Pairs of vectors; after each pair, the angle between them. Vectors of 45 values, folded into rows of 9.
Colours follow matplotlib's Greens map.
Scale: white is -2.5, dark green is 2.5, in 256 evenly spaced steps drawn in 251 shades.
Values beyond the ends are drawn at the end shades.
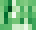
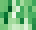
nearly parallel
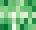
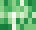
nearly parallel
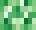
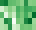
partly aligned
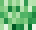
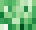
partly aligned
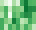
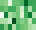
partly aligned
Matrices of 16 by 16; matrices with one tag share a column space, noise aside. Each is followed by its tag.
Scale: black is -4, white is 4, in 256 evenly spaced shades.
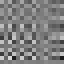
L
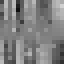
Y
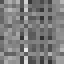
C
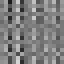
C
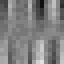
Y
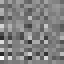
L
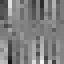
Y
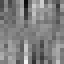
Y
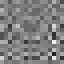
L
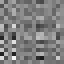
L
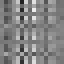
C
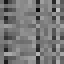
C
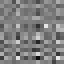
L
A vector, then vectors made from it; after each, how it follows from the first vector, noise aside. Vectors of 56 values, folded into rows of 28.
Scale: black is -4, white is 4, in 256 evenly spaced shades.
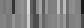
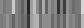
negated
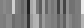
negated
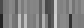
reversed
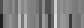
reversed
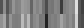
wrapped around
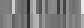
negated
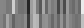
negated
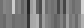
negated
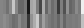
negated
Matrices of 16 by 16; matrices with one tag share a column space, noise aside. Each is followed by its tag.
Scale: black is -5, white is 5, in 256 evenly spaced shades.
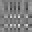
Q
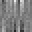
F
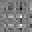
Q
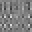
Q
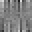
F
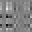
Q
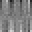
F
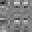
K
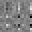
Q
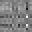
Q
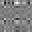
K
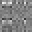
K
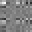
K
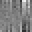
F
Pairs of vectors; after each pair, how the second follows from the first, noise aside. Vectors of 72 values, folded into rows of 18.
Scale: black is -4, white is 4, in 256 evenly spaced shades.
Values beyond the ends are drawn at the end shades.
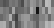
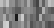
reversed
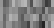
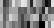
scaled up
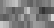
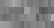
shrunk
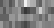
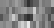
reversed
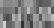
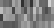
reversed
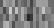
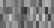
reversed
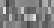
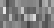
copied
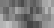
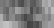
copied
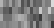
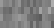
shrunk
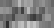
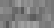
shrunk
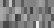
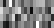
scaled up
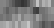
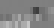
partly zeroed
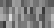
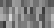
copied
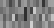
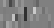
partly zeroed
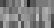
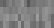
shrunk
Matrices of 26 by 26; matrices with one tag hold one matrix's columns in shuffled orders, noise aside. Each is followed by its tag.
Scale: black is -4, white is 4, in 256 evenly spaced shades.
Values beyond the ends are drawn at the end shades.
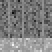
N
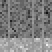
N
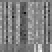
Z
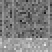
N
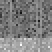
N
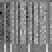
Z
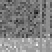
N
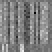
Z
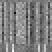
Z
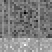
N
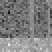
N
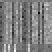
Z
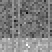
N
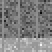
N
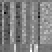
Z
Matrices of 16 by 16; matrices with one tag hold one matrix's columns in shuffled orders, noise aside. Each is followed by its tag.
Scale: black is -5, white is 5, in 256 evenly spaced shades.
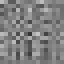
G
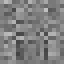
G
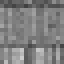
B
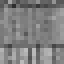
B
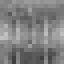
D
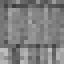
B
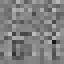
G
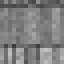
B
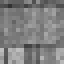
B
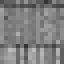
B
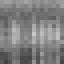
D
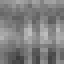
D
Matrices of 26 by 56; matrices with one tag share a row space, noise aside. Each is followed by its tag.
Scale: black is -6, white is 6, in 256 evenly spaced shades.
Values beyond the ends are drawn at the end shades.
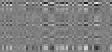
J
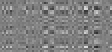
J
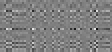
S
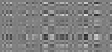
J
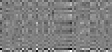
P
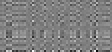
S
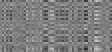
J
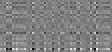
S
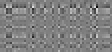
S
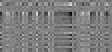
P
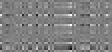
P
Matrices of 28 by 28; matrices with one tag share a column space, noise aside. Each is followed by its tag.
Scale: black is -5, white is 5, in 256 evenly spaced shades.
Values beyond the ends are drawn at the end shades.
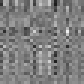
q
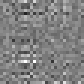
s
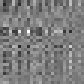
q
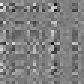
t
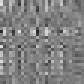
q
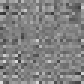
s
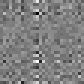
s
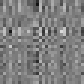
q
